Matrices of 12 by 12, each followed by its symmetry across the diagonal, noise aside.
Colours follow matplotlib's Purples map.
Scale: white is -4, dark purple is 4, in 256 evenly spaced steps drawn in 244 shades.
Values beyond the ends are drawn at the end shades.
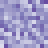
antisymmetric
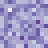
symmetric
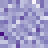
antisymmetric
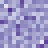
symmetric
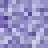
neither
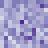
neither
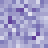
symmetric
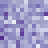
neither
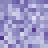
neither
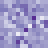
antisymmetric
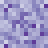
symmetric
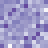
symmetric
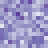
neither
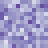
antisymmetric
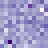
antisymmetric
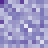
symmetric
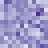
neither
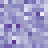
antisymmetric
